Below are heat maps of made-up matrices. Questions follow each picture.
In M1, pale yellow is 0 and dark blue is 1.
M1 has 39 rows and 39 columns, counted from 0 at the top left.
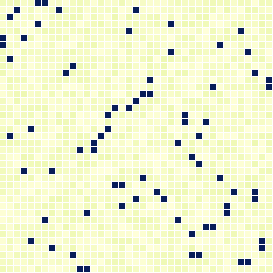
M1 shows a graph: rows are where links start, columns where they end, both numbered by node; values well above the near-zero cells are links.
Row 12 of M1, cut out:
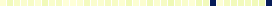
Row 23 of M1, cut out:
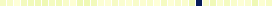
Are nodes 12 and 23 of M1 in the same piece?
no
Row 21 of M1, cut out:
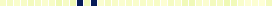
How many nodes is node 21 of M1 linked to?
2
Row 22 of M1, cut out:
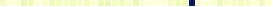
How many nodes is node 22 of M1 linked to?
1
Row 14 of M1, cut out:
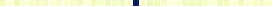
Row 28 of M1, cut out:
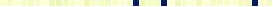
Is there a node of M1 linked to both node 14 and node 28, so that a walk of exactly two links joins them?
yes
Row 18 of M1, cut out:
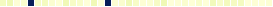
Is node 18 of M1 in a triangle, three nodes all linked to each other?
no
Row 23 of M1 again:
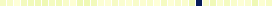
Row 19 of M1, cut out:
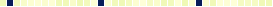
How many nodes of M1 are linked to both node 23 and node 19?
1
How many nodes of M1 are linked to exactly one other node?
7
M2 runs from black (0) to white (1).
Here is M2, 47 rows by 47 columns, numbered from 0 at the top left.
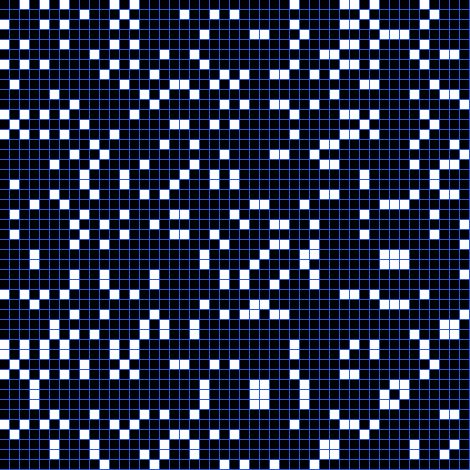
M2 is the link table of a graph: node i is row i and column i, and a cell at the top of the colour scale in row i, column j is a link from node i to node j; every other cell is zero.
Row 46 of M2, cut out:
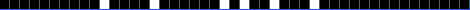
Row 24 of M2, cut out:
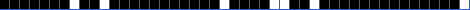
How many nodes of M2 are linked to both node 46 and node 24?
4
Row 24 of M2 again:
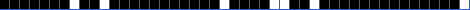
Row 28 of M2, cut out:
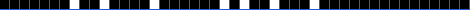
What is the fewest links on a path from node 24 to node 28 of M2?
1
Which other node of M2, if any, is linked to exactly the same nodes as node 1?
node 17
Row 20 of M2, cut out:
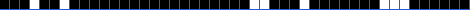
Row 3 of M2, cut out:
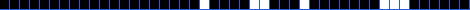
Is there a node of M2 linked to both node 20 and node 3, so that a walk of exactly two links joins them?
yes
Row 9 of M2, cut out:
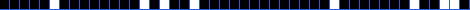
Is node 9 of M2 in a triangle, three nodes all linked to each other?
yes
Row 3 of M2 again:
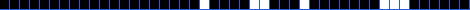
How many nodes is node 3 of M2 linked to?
7
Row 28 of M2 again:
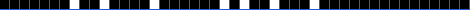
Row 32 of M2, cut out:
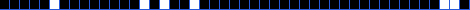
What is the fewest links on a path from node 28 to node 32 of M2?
4
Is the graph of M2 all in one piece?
yes
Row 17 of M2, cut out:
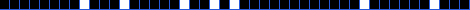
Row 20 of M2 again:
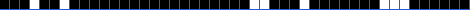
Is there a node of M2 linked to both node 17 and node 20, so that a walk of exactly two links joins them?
no
